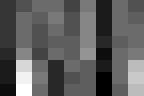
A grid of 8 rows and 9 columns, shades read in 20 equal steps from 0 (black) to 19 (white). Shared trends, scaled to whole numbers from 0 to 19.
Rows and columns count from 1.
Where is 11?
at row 5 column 6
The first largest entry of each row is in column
6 6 6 6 6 2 2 2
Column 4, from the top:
8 9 8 7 8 3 3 3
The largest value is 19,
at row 8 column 2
